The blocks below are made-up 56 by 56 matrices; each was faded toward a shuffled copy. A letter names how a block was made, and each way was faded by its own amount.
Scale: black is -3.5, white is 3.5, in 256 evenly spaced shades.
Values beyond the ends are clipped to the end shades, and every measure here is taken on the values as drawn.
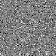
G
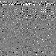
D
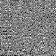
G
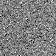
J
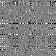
D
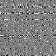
D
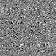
G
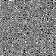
G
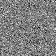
J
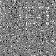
G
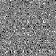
G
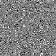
G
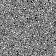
J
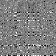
D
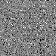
G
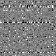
D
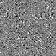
G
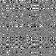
D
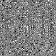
G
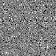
G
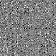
G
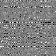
D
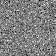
J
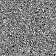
J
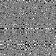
D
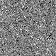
J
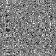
G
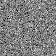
J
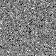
J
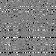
D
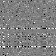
D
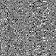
G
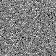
J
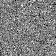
J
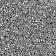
J
